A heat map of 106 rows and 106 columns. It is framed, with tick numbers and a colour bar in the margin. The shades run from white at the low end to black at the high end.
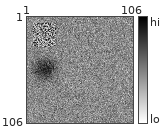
Values change most from cell to cell in the top left. An odd patch, rougher than its surroundings, sits in the top left. There is no overall slope. One bump rises in the middle left. Neither half mirrors the other. The ninth with the highest average is the middle left.
